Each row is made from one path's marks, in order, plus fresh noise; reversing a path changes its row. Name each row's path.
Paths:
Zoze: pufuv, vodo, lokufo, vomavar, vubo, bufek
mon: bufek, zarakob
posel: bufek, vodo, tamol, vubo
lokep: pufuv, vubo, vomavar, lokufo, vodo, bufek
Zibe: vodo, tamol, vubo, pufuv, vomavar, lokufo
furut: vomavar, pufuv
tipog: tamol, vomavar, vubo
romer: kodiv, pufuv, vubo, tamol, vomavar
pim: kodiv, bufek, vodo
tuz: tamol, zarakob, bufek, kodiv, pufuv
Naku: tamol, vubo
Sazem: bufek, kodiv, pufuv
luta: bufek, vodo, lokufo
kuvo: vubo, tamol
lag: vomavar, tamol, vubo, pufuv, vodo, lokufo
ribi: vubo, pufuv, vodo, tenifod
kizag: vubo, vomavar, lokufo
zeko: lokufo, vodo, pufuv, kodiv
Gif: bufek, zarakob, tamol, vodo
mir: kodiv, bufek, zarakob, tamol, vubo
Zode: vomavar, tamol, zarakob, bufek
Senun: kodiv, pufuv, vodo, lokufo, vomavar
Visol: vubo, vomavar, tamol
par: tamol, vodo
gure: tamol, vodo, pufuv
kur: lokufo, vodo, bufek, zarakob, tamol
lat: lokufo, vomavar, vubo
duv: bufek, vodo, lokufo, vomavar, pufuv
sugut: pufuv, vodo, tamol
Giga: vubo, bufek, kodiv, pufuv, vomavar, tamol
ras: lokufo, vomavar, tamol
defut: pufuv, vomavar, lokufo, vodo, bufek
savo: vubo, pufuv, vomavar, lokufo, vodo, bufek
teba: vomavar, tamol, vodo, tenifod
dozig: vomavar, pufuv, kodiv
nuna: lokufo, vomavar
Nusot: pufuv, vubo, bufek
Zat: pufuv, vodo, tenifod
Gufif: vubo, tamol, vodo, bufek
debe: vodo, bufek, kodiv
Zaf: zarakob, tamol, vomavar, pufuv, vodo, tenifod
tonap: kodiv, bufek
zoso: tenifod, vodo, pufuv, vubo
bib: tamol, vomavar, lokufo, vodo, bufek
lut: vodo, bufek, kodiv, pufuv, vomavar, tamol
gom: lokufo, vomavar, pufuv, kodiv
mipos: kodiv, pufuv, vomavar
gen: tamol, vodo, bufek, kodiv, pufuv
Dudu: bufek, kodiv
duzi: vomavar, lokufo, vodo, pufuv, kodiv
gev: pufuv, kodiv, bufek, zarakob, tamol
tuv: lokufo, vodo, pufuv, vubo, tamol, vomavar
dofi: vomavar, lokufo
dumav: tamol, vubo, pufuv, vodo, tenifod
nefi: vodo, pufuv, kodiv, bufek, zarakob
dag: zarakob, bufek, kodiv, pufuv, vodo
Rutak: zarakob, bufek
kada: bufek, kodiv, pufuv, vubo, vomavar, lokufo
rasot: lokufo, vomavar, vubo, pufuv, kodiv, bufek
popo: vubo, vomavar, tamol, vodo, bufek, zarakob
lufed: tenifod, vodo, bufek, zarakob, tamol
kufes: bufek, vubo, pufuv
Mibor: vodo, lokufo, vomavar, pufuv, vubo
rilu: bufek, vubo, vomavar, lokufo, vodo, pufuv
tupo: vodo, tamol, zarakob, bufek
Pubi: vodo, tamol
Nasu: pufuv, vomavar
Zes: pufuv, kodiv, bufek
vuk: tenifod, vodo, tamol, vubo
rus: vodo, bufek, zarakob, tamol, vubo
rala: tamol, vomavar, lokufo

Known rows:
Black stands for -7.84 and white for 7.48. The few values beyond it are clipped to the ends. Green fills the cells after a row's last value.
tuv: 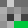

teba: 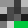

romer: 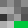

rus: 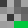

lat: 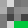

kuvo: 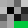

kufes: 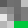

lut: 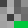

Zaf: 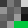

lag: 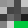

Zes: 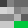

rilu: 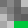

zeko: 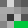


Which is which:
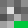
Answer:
pim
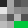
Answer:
sugut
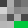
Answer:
Zoze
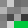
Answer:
gom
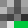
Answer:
duzi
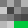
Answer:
savo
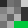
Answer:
dag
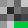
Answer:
popo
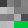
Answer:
gev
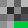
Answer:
Gufif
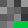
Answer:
gen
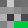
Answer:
kur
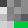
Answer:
Nusot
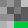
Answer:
Giga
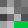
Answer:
Senun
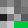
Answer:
mipos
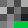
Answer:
dumav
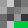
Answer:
ras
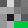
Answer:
Mibor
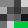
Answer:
Zode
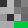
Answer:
nefi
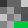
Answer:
Gif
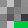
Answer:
rasot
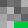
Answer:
kada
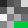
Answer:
mon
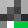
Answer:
dofi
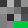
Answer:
tupo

